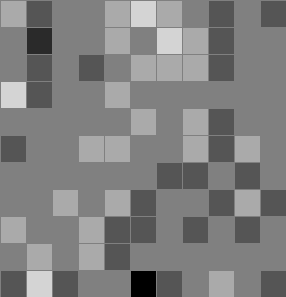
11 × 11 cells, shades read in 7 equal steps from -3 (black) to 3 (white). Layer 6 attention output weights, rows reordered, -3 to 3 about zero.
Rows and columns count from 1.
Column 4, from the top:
0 0 -1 0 0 1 0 0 1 1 0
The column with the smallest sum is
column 9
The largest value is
2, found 4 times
